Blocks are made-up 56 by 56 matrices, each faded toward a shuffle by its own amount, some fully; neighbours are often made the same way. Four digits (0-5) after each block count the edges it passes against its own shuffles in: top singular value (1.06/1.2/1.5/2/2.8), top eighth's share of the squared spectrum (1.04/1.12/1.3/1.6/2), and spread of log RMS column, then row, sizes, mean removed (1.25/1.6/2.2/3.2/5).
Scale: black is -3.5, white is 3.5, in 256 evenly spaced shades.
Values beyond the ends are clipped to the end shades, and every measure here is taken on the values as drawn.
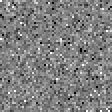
0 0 0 0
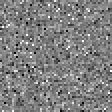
0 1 0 0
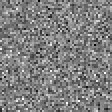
0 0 0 0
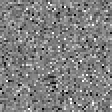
0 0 0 1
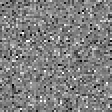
2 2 0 0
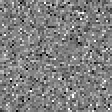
1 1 0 0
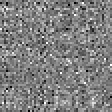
4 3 2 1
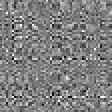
4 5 3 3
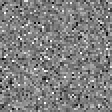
1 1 0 0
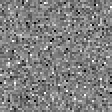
0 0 0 0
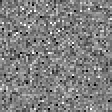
0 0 0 0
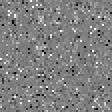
2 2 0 0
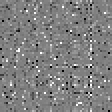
4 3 2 1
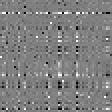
5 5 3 3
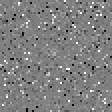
1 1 0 0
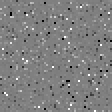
0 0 0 0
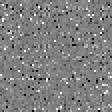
3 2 0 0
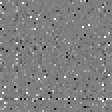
3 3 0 1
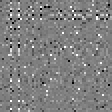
4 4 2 2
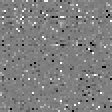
3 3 0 1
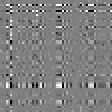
5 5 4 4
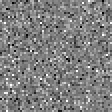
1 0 0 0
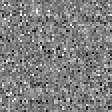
3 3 1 1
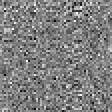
4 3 2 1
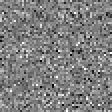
3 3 1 1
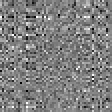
4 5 3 3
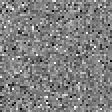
2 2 0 0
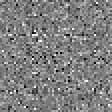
3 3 1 2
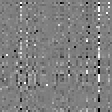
4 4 3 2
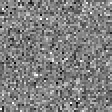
3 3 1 0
